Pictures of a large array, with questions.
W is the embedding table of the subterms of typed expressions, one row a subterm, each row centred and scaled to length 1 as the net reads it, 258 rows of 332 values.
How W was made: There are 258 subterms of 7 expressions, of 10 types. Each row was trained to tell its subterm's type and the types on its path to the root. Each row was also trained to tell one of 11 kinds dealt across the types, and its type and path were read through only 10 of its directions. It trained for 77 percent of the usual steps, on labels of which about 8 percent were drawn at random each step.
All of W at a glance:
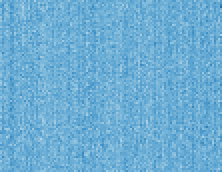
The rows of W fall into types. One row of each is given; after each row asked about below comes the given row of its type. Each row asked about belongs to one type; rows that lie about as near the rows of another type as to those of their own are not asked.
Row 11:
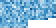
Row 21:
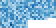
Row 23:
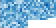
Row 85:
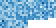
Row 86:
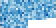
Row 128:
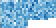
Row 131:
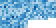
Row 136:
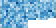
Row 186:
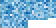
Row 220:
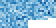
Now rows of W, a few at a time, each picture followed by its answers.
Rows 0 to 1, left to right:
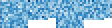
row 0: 186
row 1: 23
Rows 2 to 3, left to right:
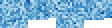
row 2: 85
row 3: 11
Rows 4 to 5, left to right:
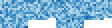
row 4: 21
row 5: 220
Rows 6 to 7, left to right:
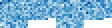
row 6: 220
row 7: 23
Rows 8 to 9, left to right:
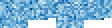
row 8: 11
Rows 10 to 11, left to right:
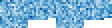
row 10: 85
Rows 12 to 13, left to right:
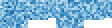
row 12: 11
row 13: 21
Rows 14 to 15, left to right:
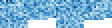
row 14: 85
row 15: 220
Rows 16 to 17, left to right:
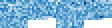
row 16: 131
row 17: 128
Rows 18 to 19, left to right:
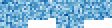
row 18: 220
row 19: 85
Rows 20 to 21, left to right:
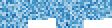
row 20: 23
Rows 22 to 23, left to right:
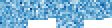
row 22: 11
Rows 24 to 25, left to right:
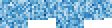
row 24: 11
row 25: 85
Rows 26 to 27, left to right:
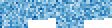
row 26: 128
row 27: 85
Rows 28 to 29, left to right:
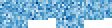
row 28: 11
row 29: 220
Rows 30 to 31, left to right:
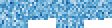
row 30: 128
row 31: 23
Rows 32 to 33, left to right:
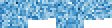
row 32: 128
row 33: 86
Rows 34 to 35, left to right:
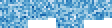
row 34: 131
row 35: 131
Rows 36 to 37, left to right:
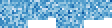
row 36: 131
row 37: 131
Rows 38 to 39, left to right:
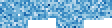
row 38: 220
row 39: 21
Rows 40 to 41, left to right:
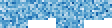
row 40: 85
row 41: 11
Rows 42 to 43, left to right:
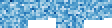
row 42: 136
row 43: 186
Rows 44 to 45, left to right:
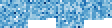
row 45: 85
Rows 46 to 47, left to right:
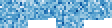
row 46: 11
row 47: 86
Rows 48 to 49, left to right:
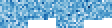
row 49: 21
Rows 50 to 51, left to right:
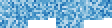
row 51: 21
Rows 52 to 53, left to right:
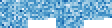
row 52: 21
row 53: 131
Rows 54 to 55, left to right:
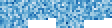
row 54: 85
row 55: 220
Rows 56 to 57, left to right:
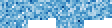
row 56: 11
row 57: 136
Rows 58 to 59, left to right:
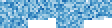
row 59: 136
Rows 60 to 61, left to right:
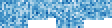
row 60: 131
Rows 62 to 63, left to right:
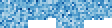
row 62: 128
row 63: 128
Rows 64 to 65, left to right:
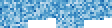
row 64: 136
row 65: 136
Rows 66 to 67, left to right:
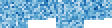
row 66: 21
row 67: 85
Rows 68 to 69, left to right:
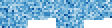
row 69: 131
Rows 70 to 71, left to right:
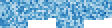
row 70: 86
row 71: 21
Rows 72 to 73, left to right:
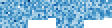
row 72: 186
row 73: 86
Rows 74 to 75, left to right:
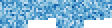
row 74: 11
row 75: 86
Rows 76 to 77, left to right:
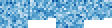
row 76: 85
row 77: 128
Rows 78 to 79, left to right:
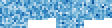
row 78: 21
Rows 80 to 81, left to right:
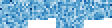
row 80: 11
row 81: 128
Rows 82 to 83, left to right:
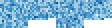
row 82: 128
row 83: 186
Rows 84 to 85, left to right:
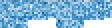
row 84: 131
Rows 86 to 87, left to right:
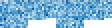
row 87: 23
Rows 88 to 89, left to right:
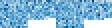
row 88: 21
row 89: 128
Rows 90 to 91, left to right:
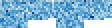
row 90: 86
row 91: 186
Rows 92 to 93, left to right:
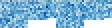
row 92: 11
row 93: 186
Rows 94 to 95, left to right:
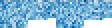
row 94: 136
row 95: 86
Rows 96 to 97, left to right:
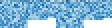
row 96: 131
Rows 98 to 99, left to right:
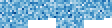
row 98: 220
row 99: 23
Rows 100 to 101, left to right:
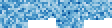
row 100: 136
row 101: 86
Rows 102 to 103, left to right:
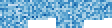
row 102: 131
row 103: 21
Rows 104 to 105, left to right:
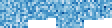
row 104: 21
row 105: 86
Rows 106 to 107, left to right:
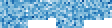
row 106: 131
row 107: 86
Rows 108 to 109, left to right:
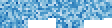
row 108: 11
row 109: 136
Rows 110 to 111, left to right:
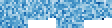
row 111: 136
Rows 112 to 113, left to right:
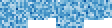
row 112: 21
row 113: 21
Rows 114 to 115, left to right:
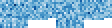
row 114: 23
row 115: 186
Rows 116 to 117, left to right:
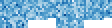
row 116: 136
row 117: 85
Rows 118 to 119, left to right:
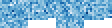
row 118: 11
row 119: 220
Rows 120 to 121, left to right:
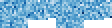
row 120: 220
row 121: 220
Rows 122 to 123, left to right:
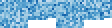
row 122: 128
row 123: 86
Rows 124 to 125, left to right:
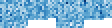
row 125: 85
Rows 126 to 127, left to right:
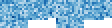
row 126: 85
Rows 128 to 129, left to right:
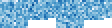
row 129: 220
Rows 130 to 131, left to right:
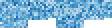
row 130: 220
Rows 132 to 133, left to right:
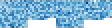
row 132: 21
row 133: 86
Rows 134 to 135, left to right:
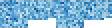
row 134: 220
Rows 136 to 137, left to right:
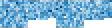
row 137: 11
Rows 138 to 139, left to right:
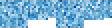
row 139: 220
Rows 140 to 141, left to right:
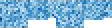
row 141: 21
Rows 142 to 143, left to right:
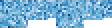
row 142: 86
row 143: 21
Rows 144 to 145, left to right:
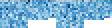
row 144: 186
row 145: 186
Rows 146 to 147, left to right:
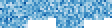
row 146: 131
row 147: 85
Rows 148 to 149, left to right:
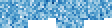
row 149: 86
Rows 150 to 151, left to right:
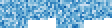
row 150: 21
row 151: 136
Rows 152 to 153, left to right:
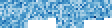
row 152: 131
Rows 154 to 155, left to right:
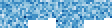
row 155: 11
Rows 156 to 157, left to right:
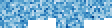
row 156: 136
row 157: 186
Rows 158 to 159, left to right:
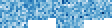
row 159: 11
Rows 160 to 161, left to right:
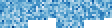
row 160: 128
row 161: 85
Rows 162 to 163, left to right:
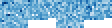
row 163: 220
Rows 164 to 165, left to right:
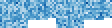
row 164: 85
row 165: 85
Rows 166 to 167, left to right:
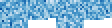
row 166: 220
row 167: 21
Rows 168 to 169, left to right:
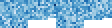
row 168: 21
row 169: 136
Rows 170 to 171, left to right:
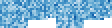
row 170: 86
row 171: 85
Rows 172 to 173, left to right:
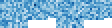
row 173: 23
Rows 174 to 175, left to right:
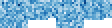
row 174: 11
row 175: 85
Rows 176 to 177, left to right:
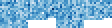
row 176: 85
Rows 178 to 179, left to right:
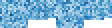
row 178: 85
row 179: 85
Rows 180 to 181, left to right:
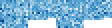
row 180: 131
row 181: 131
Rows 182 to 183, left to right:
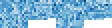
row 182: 128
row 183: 128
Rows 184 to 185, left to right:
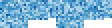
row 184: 220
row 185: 131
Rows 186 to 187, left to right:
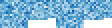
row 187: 131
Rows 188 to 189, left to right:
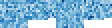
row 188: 85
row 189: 128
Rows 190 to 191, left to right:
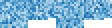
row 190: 220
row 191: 85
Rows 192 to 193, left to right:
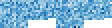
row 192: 11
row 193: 11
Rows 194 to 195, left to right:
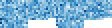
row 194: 11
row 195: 131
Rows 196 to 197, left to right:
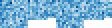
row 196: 136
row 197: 131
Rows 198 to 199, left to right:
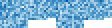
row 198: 136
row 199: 131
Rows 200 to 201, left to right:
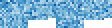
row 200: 128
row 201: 11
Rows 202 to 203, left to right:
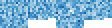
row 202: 85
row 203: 136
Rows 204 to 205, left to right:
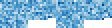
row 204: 11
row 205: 11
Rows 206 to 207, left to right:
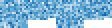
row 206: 23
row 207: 85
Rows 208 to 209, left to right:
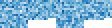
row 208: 186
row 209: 85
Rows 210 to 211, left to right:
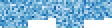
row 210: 131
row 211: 85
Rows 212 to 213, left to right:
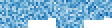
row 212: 220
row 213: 131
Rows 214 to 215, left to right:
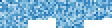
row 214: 128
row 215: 128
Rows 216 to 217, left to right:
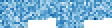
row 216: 136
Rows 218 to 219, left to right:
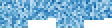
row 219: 220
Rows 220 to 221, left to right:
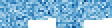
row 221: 21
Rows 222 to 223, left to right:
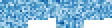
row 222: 220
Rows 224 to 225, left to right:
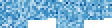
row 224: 21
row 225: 186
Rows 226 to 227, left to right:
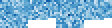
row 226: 186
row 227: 136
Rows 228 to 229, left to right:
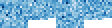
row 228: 128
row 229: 23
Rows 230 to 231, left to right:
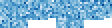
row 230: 220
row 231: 21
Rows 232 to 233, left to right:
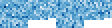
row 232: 220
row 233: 86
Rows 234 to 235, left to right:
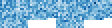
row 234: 23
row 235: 23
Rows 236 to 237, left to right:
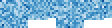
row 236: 23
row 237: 86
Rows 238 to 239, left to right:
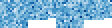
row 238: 23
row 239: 11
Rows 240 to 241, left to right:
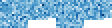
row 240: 128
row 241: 86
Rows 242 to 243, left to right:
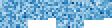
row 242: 23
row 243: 11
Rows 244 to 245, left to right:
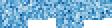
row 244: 23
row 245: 86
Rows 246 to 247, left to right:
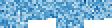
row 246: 86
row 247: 186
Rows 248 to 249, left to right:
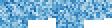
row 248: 220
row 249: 136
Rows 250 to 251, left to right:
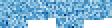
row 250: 86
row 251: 86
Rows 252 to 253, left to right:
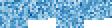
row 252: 85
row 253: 186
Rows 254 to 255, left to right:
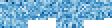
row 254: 128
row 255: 23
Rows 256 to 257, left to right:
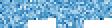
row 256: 136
